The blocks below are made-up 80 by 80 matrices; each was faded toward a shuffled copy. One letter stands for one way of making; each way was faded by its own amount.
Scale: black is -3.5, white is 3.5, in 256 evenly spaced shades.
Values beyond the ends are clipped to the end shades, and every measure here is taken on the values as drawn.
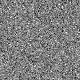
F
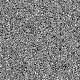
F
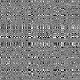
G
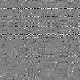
G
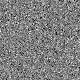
F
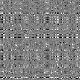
G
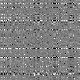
G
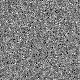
F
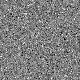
F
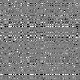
G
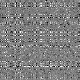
G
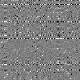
G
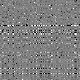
G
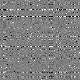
G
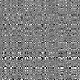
G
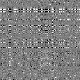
G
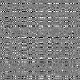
G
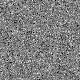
F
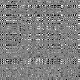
G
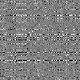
G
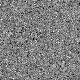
F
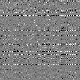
G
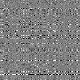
G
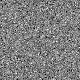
F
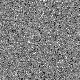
F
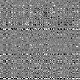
G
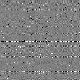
G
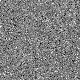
F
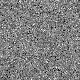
F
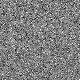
F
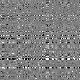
G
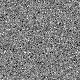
F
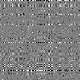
G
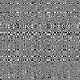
G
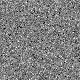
F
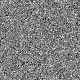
F
